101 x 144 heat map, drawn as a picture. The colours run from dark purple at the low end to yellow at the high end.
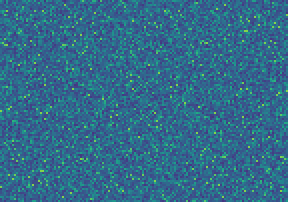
Grain: fine. Odd rows or columns: none. Symmetry: a half turn. Slope: none. Stripes: none. Histogram: skewed, a long tail of high values.
